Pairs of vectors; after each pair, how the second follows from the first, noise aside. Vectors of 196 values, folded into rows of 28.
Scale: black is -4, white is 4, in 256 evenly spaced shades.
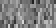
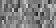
wrapped around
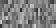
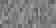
shrunk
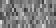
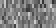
wrapped around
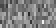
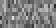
wrapped around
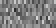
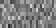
wrapped around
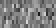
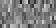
wrapped around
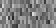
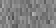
shrunk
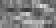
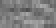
shrunk
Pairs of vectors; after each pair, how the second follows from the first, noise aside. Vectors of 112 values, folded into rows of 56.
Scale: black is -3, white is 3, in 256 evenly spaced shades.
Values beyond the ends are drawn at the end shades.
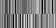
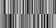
shuffled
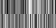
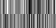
negated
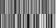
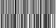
sign-scrambled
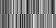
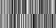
negated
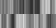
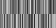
shuffled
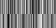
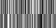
negated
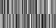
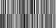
shuffled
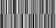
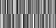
negated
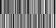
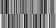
shuffled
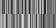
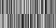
sign-scrambled
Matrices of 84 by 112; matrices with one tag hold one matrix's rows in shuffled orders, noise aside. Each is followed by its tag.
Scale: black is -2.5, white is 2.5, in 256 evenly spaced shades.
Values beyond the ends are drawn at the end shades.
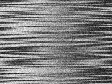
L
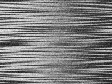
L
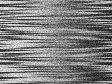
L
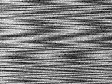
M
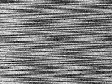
M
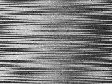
L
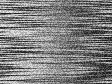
L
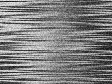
L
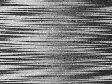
L
